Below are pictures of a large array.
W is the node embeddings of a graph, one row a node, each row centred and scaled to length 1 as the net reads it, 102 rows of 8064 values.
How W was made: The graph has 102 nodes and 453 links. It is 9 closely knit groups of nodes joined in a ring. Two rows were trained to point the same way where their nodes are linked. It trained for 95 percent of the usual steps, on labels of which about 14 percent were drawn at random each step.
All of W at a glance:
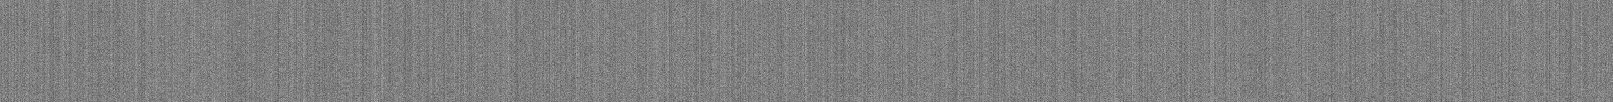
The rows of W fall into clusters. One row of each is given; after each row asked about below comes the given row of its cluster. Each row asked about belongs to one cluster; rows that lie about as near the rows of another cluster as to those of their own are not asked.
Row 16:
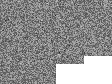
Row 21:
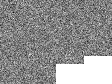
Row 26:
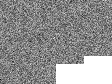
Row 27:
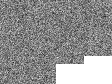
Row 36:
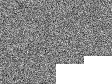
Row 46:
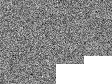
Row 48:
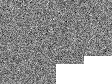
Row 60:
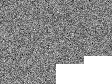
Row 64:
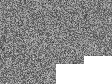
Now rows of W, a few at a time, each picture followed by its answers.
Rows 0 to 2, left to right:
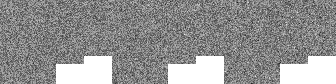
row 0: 48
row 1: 26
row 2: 48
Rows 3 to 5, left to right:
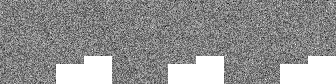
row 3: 64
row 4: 26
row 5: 16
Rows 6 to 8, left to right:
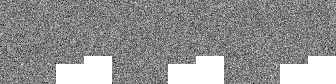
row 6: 36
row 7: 60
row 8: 64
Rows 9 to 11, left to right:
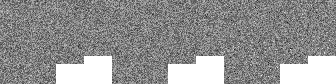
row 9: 46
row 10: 48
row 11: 16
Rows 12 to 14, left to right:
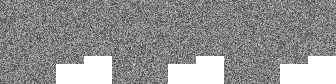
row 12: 16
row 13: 36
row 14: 27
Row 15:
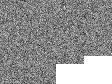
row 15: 60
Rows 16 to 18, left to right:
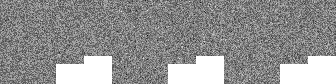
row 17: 27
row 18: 36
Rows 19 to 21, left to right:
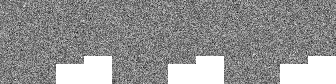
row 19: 60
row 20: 36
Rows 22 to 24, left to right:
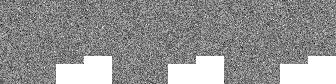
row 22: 36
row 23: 27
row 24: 36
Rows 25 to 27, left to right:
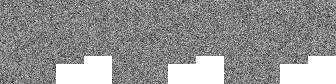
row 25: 21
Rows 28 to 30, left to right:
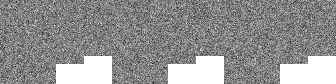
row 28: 64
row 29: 36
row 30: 60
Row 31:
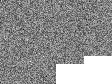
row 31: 60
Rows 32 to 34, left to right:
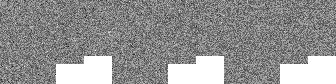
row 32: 48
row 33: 60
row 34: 46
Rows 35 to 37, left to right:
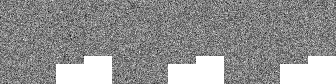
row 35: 60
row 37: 16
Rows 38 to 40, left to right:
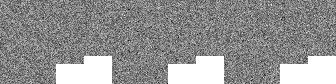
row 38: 27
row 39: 16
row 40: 64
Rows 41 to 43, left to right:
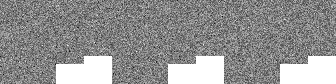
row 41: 60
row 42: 46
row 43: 21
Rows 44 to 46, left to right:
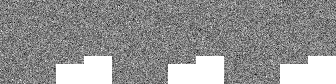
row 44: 26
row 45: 60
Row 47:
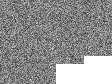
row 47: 27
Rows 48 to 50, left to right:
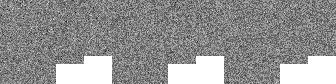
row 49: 16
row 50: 26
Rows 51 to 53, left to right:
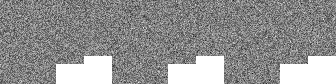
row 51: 46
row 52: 27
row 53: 21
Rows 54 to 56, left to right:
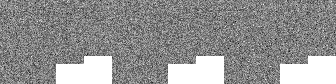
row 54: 48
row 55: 48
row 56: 16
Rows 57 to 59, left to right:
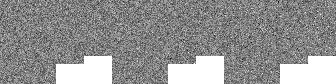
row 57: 21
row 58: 60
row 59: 16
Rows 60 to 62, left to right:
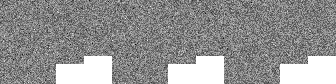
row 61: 21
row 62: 36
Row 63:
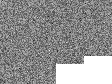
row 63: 48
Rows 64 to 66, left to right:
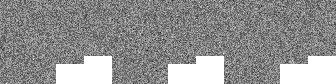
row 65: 64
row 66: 27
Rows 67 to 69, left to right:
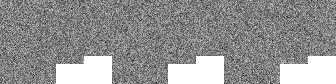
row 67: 48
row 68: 21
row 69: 27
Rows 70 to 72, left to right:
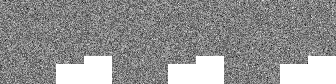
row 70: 27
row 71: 60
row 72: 64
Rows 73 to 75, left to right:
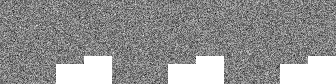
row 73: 46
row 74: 46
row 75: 48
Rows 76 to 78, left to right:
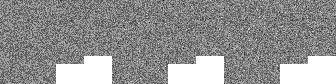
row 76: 46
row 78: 60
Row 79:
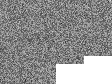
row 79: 26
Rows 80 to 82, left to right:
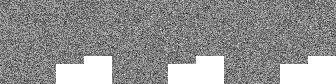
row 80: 36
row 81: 60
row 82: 46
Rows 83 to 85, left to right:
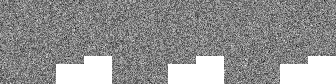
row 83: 21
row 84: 16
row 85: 36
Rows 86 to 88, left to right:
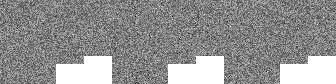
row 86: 36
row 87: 64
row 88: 48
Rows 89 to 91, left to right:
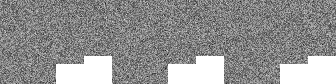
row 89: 21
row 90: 36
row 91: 26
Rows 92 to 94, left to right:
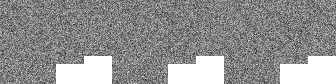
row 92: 21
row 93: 27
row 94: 27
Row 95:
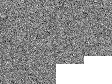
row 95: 16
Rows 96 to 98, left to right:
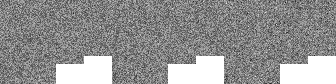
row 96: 26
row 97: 64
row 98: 46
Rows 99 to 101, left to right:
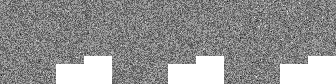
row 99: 27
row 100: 46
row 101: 27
